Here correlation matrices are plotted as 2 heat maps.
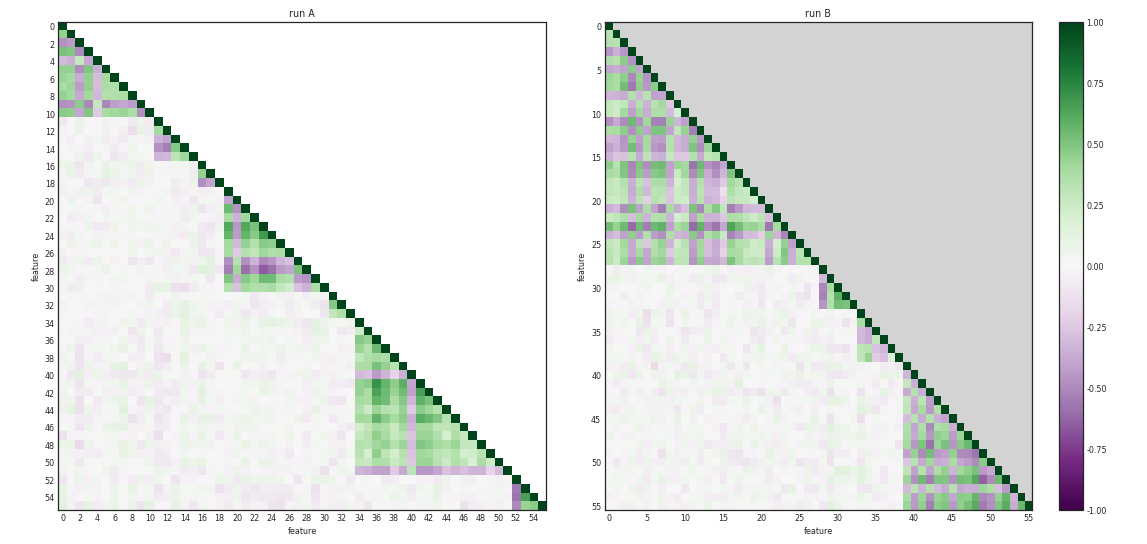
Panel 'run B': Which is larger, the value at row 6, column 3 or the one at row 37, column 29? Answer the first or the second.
the second
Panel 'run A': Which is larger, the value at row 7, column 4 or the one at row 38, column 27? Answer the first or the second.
the second
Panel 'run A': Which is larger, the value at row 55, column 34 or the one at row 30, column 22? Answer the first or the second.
the second
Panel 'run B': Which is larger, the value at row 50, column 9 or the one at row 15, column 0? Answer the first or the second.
the first
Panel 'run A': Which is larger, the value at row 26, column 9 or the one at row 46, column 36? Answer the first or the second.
the second
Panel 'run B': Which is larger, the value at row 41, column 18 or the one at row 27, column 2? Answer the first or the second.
the second
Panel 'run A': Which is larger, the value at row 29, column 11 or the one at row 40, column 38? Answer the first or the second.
the first
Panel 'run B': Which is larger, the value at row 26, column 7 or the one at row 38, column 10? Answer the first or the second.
the first
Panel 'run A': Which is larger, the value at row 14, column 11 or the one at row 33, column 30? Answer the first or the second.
the second
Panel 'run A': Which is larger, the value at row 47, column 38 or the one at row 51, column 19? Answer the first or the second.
the first
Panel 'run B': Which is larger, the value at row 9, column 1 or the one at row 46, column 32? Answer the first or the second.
the first
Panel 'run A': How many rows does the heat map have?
56
